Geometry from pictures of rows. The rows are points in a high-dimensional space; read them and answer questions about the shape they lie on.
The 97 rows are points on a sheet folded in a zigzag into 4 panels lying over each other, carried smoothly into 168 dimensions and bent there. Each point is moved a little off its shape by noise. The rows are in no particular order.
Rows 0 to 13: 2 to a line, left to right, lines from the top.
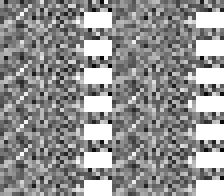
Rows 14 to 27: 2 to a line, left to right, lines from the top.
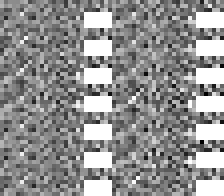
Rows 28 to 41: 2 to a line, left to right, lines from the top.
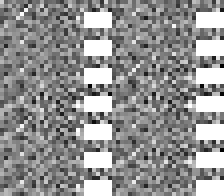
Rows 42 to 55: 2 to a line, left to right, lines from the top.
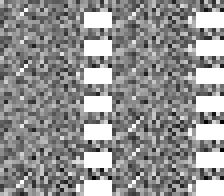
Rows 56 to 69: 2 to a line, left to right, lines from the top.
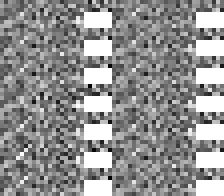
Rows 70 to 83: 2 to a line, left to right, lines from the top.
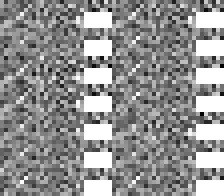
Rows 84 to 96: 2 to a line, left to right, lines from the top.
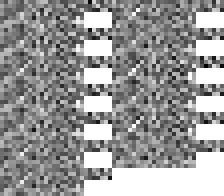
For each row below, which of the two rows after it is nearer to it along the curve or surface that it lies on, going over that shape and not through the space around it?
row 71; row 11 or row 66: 11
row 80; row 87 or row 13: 13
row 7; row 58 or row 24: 58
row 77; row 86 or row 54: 54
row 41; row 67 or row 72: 67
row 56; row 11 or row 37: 37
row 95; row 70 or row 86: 86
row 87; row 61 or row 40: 40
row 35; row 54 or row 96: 96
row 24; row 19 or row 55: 19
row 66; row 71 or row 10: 10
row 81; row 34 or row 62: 62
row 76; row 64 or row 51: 64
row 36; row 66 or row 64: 64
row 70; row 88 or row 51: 88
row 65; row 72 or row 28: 72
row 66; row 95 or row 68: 68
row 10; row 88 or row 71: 71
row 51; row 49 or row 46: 46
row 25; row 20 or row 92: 92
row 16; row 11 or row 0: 0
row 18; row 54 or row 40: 54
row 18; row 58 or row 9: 9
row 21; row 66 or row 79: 66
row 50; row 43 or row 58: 58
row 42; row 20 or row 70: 70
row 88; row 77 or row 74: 74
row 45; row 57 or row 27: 57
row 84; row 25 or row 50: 25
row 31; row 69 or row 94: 94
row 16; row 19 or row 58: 58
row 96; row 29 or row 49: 29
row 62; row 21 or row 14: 14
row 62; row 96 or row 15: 15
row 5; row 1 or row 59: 1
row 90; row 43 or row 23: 23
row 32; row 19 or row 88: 19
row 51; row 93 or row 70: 93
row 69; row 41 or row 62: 62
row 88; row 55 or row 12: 55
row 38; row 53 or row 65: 65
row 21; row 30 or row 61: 61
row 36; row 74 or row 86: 74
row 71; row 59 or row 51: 51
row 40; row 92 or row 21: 92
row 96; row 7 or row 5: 7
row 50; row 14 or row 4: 14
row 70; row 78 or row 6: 6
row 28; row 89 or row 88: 89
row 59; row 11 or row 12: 12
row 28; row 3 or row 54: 54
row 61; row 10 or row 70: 70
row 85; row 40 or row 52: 40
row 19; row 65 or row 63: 65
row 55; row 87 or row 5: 87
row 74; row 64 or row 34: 64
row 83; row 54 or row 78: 54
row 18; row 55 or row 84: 55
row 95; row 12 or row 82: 12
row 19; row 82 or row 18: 18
